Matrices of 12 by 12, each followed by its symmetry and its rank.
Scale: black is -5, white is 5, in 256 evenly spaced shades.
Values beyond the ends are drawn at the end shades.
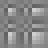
symmetric, rank one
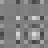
symmetric, rank one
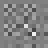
symmetric, rank two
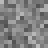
neither, full rank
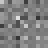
symmetric, rank two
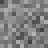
symmetric, full rank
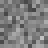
neither, full rank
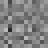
neither, rank two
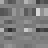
neither, rank two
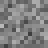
neither, full rank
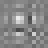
symmetric, rank two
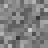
symmetric, full rank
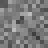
symmetric, full rank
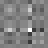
symmetric, rank one
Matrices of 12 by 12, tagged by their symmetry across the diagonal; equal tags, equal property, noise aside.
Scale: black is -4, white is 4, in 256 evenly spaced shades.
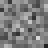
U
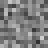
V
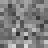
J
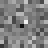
V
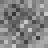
U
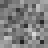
U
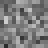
J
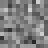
V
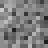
J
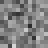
J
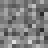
V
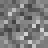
U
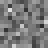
J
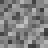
U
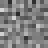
V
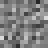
V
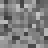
V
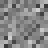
U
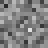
U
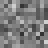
J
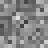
U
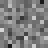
J
